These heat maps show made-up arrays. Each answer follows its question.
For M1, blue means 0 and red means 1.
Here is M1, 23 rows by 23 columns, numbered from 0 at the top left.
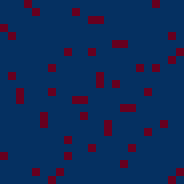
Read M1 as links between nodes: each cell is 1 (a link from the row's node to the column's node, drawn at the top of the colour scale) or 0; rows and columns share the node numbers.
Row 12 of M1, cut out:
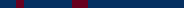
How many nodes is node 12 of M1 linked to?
3
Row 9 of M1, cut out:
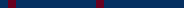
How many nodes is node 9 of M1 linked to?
2
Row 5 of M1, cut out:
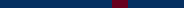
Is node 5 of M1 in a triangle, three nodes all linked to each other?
no
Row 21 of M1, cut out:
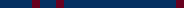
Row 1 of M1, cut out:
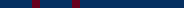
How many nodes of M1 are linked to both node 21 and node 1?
1
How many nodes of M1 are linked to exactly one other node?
4
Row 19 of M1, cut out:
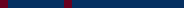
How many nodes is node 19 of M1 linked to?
2
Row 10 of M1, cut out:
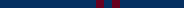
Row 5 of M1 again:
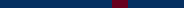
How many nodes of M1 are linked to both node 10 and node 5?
1
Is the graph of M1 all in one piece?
yes
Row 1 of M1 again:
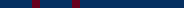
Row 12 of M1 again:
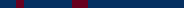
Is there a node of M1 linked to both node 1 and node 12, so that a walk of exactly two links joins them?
yes
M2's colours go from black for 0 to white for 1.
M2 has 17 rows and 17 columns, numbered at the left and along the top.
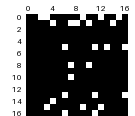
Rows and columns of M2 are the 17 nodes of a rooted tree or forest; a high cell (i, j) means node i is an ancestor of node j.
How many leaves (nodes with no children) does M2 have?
8
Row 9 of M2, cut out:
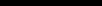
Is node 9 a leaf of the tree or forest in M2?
yes
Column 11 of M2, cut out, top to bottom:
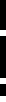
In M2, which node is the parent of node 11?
16
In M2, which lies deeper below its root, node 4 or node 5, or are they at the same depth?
node 4
